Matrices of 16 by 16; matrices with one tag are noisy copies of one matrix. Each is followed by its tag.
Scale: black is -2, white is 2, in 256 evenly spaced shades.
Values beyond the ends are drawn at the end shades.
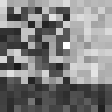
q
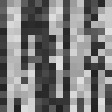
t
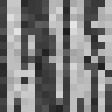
t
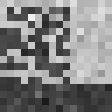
q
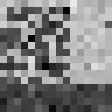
q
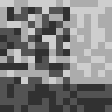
q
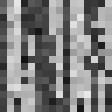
t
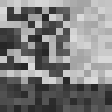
q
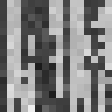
t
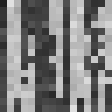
t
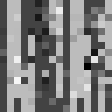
t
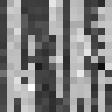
t
